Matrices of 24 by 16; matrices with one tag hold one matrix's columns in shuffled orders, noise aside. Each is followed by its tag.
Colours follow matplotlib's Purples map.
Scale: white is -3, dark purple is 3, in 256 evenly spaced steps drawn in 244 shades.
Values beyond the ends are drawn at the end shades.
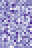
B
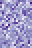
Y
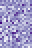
B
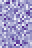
Y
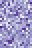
Y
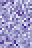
Y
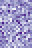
B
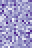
B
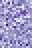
Y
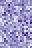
B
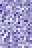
B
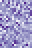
Y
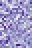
Y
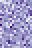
Y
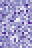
B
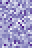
Y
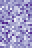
B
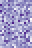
B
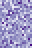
Y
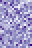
Y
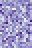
B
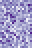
B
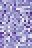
B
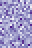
Y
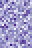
Y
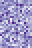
B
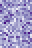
B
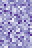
B
